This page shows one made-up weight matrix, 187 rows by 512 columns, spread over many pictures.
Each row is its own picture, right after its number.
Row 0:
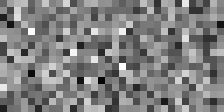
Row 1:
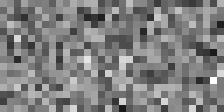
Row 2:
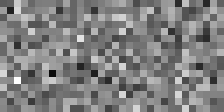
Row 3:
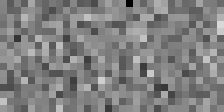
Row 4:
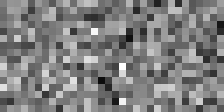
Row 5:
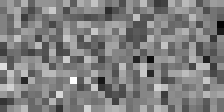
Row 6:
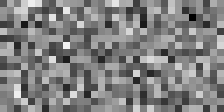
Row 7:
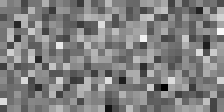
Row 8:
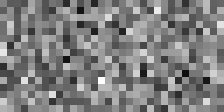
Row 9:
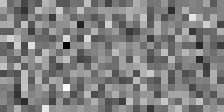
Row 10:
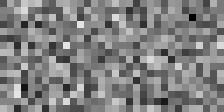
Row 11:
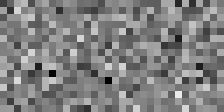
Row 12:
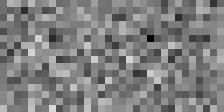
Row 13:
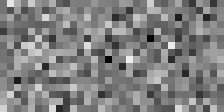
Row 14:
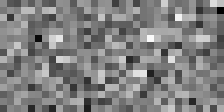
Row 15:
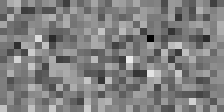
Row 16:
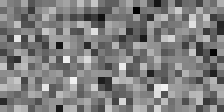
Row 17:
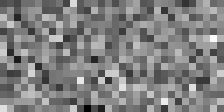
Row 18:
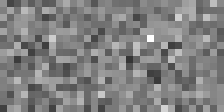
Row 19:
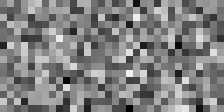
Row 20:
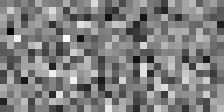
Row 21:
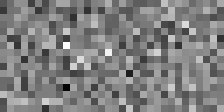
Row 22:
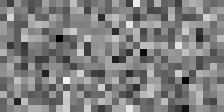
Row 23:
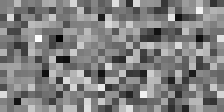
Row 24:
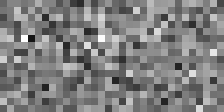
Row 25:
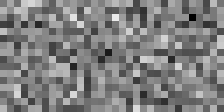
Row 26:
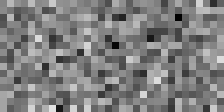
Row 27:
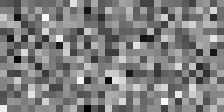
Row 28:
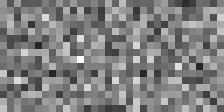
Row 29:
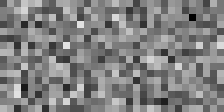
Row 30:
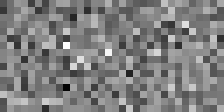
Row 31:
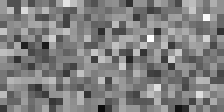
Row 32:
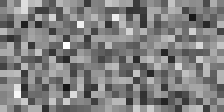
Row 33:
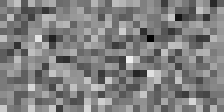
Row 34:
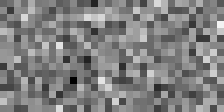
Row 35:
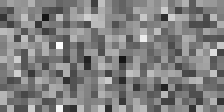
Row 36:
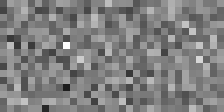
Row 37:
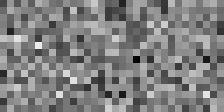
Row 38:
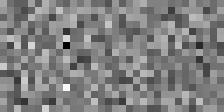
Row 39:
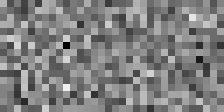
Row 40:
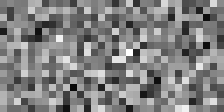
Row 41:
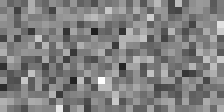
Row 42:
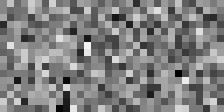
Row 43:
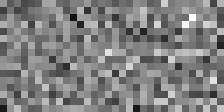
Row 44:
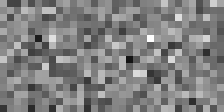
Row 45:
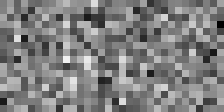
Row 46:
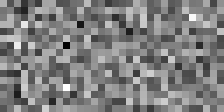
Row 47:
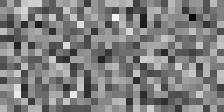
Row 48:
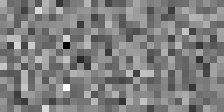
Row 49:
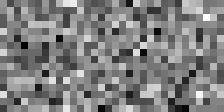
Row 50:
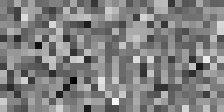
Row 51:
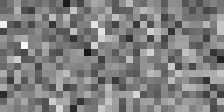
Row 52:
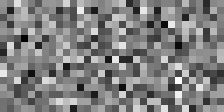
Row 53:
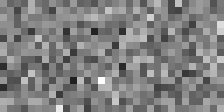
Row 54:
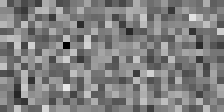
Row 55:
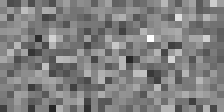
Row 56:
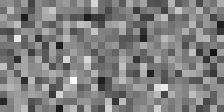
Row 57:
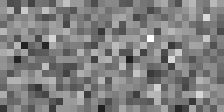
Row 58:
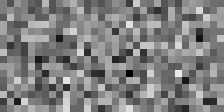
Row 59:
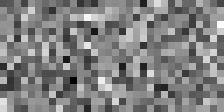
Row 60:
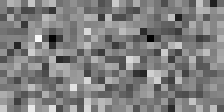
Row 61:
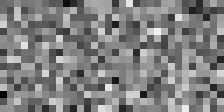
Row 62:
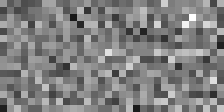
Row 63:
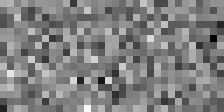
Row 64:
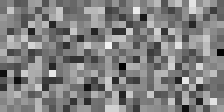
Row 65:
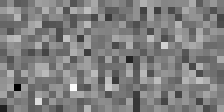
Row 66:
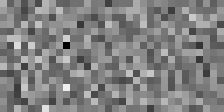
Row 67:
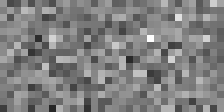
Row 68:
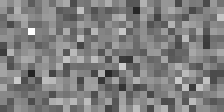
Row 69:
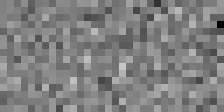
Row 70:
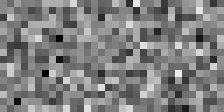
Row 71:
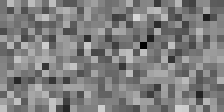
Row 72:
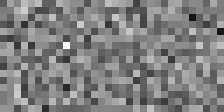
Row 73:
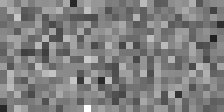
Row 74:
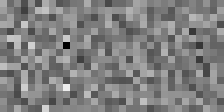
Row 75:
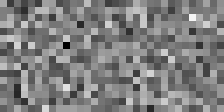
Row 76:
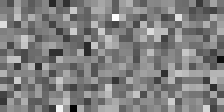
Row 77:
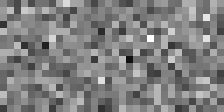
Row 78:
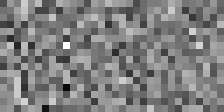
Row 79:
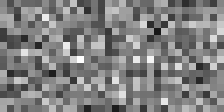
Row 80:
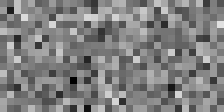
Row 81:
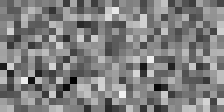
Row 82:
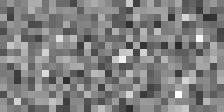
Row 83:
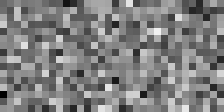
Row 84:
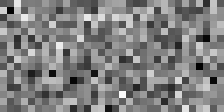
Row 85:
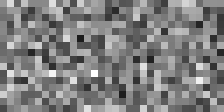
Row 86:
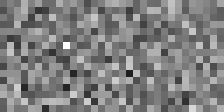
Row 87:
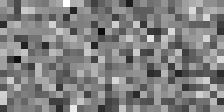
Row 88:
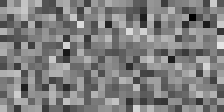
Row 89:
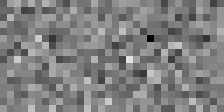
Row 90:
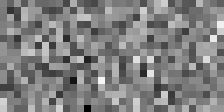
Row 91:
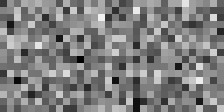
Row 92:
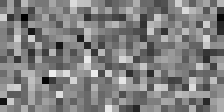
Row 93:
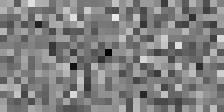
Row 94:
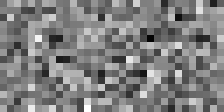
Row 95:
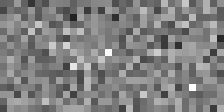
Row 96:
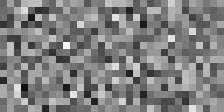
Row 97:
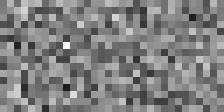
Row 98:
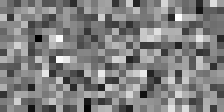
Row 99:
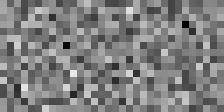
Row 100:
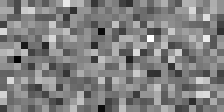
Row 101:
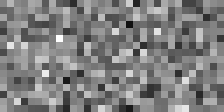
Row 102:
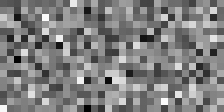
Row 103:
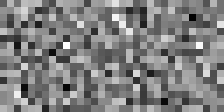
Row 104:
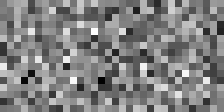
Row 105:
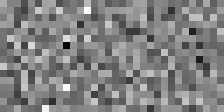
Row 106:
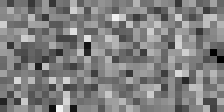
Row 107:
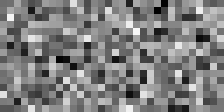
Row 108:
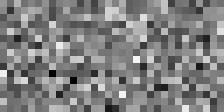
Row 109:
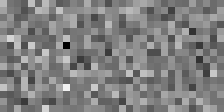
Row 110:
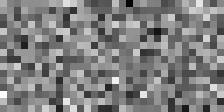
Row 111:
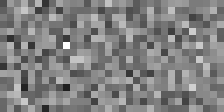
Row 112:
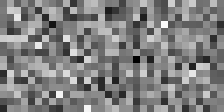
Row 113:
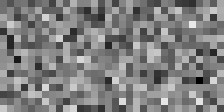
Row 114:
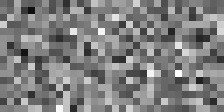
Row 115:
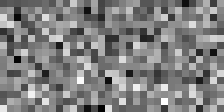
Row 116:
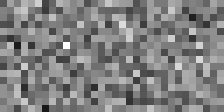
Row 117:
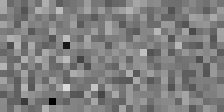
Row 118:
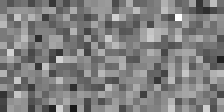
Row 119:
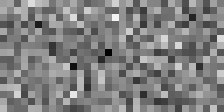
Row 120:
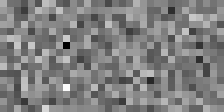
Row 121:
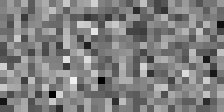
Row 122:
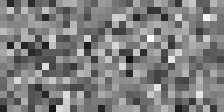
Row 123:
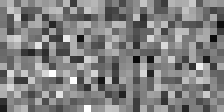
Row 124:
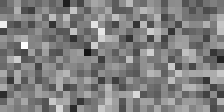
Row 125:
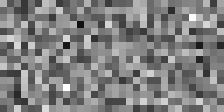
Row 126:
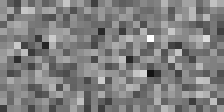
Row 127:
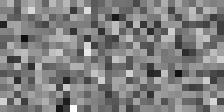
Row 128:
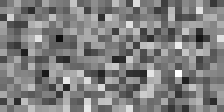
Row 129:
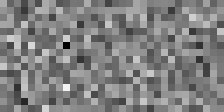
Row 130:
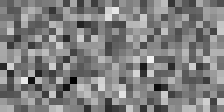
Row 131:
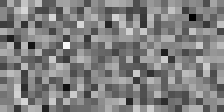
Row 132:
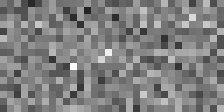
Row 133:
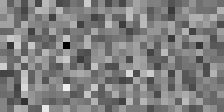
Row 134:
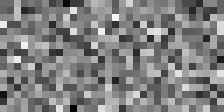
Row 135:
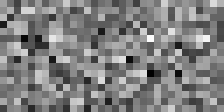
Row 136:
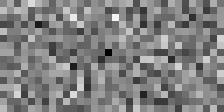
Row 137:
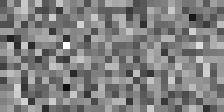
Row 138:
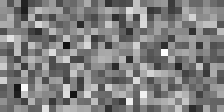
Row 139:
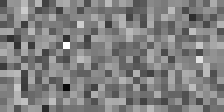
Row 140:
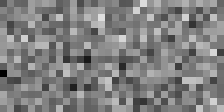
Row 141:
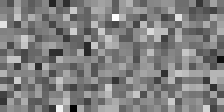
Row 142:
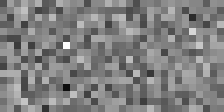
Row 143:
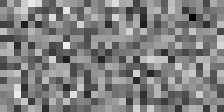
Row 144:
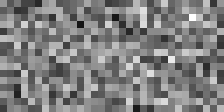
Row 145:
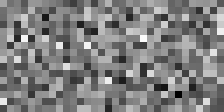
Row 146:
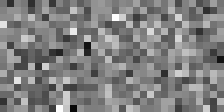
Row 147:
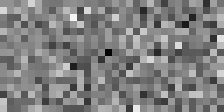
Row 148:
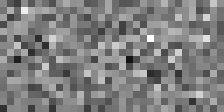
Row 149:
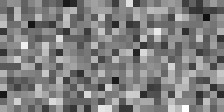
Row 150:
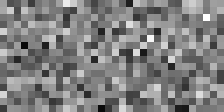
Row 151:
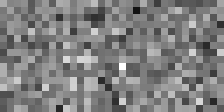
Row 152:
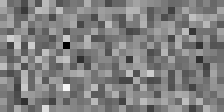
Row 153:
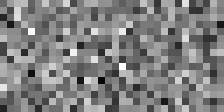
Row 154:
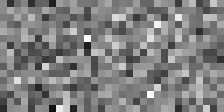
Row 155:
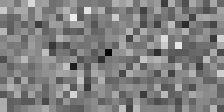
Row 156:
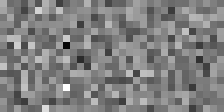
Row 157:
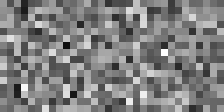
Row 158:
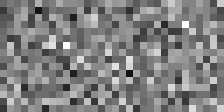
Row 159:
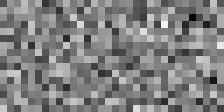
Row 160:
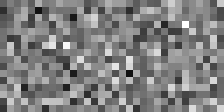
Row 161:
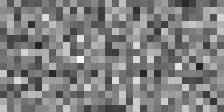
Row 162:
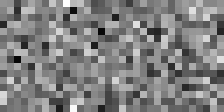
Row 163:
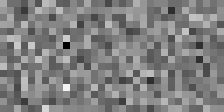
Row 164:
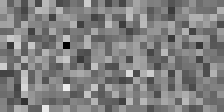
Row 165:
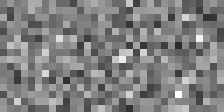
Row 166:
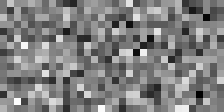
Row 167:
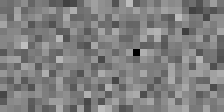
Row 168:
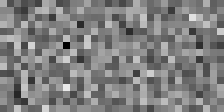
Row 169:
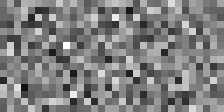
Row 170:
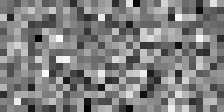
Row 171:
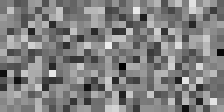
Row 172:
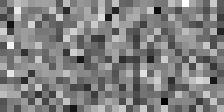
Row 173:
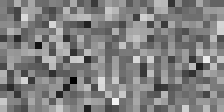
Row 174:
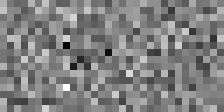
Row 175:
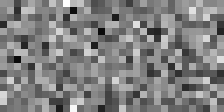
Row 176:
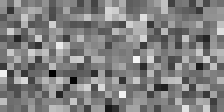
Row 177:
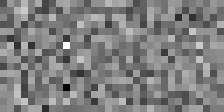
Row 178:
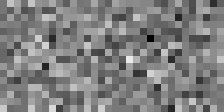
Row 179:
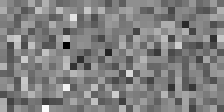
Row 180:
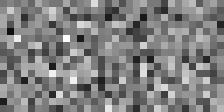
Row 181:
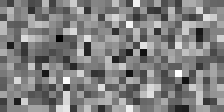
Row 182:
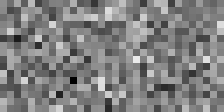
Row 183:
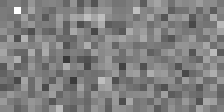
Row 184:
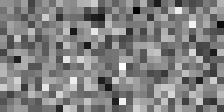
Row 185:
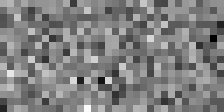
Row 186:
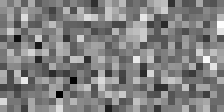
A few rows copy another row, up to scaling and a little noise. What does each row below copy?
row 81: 130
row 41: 53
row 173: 50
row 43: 62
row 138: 157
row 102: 27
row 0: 153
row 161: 28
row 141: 76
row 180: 20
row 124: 51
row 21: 30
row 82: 165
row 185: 63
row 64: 171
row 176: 108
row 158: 160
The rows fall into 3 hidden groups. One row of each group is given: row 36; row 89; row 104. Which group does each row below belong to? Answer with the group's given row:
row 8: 104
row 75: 36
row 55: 89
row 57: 89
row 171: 104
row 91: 104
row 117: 36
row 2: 104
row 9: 36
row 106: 89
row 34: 104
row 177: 36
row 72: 36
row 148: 89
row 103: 36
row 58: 89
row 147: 36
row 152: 36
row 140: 104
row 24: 104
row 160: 36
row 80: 104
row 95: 36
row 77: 89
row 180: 104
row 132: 36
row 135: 89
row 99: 36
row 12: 89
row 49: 89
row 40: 89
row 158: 36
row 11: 104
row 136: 36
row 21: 36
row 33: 89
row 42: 89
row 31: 89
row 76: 89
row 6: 36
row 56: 104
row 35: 104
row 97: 36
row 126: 89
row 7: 104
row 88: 36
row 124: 89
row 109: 36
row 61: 89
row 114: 89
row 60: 89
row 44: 89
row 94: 89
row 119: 36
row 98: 89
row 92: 104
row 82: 89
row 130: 104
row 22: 89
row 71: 89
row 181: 89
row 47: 36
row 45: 104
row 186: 104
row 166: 89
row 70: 89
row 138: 36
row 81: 104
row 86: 36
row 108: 104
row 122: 89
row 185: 104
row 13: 89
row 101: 89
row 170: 89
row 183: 104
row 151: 104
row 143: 36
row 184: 104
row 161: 104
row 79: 104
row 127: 89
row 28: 104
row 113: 104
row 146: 89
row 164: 36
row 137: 36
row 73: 104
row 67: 89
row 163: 36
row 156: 36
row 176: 104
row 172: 104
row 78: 36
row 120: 36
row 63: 104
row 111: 36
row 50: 104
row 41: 104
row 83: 89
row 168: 36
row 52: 104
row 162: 89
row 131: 36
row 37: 104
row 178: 89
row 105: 36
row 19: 89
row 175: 89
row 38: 36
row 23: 89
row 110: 89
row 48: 36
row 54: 36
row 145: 104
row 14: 89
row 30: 36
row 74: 36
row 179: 36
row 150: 89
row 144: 36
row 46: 36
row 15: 89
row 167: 89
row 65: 104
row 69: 104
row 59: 104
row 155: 36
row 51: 89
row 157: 36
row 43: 36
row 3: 104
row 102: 104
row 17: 104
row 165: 89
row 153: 104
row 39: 36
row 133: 36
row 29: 36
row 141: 89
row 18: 89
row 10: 36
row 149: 89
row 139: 36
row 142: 36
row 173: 104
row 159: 36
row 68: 104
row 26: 89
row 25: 36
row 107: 89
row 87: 89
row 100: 89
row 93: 36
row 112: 104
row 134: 89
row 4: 104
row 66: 36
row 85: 104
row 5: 104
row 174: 36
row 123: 104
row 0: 104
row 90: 104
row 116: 36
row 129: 36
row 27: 104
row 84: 104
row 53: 104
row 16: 104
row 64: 104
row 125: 36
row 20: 104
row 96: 36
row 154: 89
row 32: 36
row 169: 36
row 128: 89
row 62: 36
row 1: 104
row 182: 104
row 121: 104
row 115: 104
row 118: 89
